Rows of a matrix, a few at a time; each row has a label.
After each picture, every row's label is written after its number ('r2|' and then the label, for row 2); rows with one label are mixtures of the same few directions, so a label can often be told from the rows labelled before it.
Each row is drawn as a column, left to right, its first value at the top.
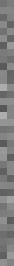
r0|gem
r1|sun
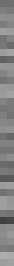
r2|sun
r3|sun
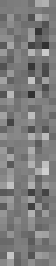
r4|gem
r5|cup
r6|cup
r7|sun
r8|gem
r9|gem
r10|gem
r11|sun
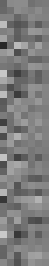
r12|sun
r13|gem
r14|sun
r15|sun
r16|sun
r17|sun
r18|sun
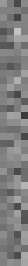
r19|gem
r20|gem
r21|gem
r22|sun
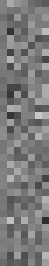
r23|cup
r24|sun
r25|gem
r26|sun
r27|sun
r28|sun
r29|sun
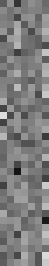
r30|sun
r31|sun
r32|gem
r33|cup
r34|gem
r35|cup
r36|sun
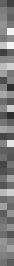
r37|gem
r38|gem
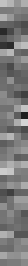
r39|gem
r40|gem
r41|sun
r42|sun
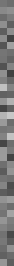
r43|gem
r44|sun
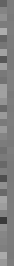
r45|sun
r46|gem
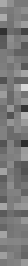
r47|gem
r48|sun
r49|gem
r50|gem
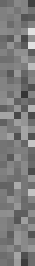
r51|sun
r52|sun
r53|sun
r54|cup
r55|gem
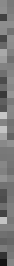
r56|cup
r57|cup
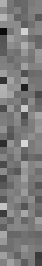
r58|gem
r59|cup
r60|gem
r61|gem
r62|sun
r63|cup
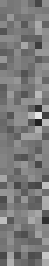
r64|sun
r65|cup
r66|cup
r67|sun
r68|sun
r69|sun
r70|sun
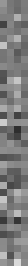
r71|sun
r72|cup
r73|cup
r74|cup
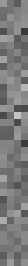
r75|sun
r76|cup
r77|sun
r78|gem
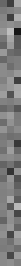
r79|sun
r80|gem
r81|gem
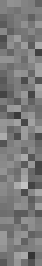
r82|cup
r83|sun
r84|sun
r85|cup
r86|cup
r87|gem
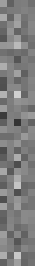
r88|gem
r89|gem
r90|cup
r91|sun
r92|sun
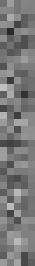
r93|gem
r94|gem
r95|cup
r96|cup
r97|cup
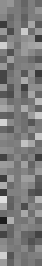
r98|sun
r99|sun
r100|sun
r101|gem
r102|cup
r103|sun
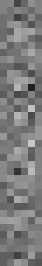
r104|sun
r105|sun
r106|gem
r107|gem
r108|gem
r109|cup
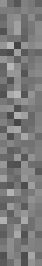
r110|sun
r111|gem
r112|sun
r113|sun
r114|cup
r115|gem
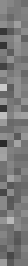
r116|gem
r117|sun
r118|cup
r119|sun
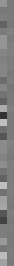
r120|sun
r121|gem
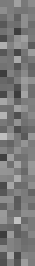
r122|sun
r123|cup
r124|sun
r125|cup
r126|gem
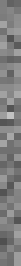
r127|cup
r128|sun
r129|sun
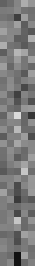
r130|gem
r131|gem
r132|cup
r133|gem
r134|sun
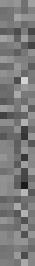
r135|sun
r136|sun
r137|gem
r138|cup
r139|gem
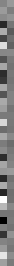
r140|sun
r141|gem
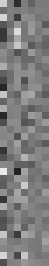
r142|gem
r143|sun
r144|gem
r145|cup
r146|sun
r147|gem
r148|cup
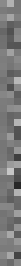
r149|gem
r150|gem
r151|cup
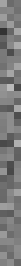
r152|gem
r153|gem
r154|gem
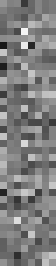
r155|gem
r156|sun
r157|sun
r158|gem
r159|sun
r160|cup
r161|cup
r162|cup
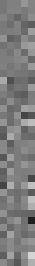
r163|cup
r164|cup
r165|cup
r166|sun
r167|sun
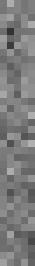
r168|cup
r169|gem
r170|sun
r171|cup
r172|cup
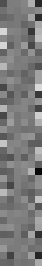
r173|gem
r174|cup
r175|gem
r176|sun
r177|gem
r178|gem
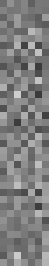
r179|gem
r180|gem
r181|cup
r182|gem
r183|gem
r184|gem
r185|cup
